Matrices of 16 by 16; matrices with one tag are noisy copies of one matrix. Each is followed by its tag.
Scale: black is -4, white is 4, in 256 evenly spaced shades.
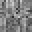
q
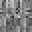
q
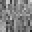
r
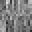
r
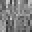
r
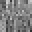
r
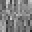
r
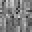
q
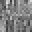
r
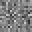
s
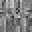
q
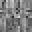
q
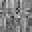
q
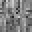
q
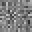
s
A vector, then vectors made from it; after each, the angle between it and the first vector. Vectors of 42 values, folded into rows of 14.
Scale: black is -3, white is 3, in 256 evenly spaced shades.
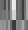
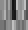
nearly opposite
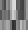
nearly parallel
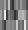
partly opposed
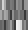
orthogonal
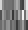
orthogonal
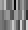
partly opposed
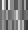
orthogonal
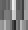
nearly parallel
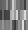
partly aligned
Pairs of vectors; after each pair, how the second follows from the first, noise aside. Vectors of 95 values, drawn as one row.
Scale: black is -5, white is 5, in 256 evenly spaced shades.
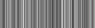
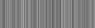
shrunk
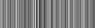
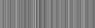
shrunk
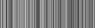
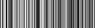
scaled up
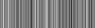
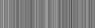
shrunk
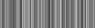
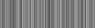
shrunk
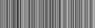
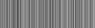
shrunk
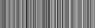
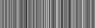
sign-scrambled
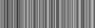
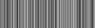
sign-scrambled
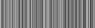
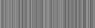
shrunk
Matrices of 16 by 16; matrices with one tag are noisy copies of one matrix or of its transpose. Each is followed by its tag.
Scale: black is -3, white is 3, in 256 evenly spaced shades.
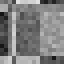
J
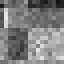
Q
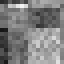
Q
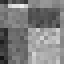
Q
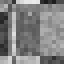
J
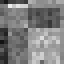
Q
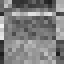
J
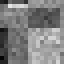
Q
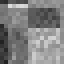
Q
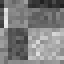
Q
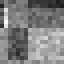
Q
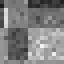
Q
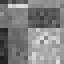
Q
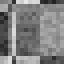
J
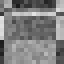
J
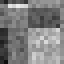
Q
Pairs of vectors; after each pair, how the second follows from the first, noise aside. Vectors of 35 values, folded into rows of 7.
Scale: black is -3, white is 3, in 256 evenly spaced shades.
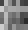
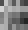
copied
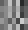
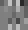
partly zeroed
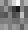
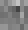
shrunk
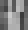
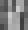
copied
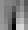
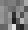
sign-scrambled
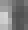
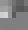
partly zeroed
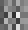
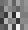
copied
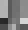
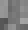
shrunk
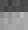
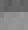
shrunk
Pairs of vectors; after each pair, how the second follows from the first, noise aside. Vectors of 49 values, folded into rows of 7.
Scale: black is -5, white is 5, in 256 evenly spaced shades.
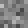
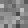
sign-scrambled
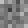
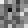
scaled up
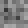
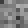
wrapped around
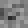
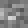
negated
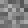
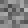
negated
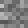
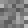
wrapped around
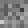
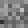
negated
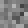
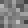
wrapped around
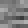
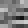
scaled up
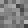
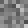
negated
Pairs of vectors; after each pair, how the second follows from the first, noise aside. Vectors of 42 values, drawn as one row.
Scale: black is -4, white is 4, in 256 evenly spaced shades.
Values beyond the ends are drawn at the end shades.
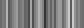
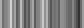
shuffled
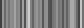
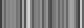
copied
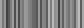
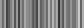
copied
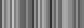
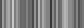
copied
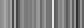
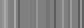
partly zeroed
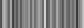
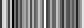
scaled up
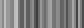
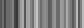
negated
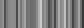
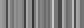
shuffled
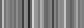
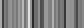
negated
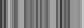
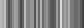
negated
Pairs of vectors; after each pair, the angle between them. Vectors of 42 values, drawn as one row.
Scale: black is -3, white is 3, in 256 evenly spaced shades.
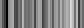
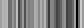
partly opposed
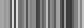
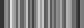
partly opposed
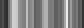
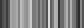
partly aligned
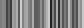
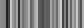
orthogonal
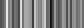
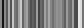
orthogonal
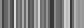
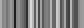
partly opposed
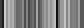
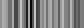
orthogonal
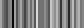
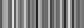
nearly opposite
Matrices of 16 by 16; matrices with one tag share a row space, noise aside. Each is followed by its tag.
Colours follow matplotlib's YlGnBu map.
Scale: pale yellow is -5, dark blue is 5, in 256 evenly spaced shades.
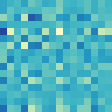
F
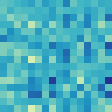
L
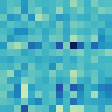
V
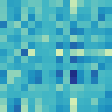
V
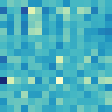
F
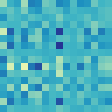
F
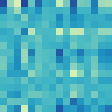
V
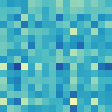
V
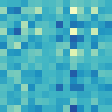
V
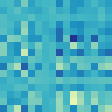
V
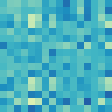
L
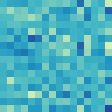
L
